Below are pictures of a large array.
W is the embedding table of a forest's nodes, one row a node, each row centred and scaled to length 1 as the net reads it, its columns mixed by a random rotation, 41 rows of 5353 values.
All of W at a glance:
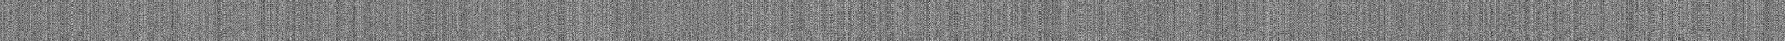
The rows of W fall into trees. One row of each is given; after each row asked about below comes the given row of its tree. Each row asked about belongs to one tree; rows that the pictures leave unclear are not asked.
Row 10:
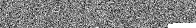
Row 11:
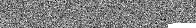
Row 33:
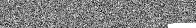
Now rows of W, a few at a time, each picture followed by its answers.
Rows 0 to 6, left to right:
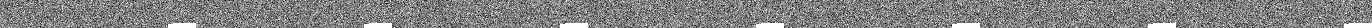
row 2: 10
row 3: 11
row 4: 10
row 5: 10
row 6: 10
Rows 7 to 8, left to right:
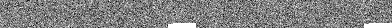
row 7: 11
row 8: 10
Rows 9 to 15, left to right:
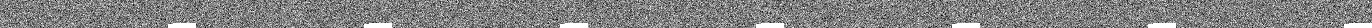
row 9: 11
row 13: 11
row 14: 33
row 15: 10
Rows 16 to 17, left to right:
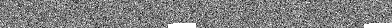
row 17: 10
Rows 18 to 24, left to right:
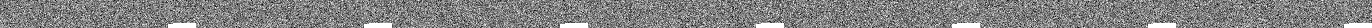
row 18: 11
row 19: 11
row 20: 10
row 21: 11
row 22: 10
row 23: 11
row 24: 11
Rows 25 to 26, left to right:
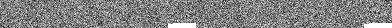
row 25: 10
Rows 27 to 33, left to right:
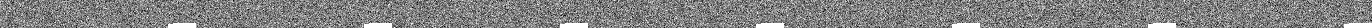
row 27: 10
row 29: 10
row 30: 10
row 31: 33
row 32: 11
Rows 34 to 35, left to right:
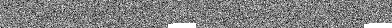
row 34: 11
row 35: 11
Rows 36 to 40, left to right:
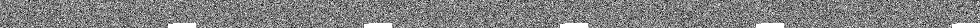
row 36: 10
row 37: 11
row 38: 11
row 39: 11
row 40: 11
